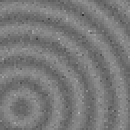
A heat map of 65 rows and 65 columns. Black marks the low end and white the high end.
Rings: centred on the bottom left. Mirror symmetry: none. Histogram: bell-shaped. Odd rows or columns: none. Slope: none. Average level on the scale: 50%.
